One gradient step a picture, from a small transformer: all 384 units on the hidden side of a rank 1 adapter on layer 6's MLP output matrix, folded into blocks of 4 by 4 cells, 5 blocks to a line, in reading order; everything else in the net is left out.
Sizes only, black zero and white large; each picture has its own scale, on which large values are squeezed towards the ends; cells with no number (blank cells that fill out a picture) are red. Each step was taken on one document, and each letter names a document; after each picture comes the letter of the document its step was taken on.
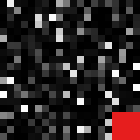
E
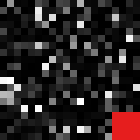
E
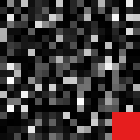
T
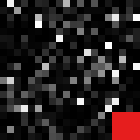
T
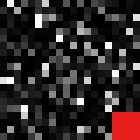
T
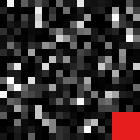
T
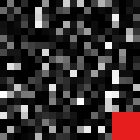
E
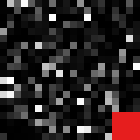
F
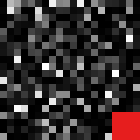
F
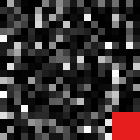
E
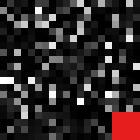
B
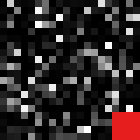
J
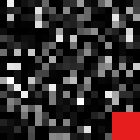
J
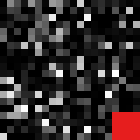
F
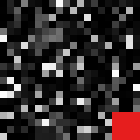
F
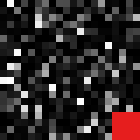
T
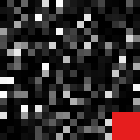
E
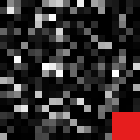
F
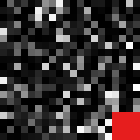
B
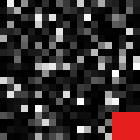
E
